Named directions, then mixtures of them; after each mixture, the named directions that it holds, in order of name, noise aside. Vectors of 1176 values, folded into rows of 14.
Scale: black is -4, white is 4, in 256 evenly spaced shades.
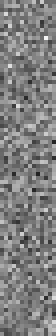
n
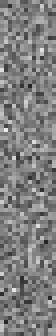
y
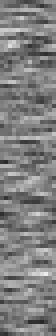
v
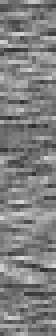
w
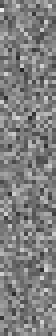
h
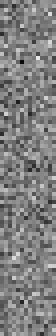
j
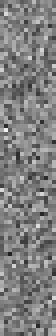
n, y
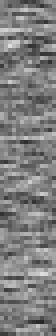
v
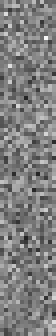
n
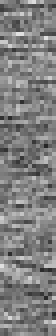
n, w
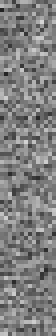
h, v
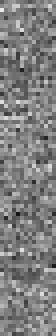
h, j, w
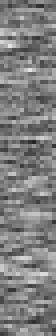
v, w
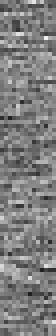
n, w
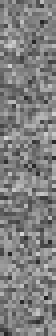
j, n, v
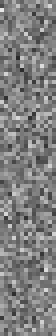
h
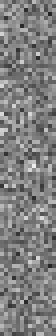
j, y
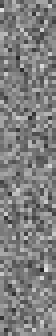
h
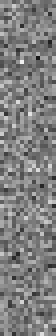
j
